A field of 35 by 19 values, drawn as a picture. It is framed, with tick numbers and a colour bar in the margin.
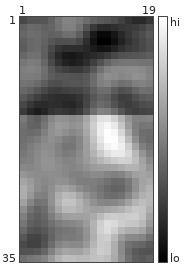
The ninth with the lowest average is the top middle. On average the colour sits 50% of the way up the scale. The bottom part is higher, past a seam about 40% of the way down. No regular stripes run through it. No lone cell stands out from its neighbours.
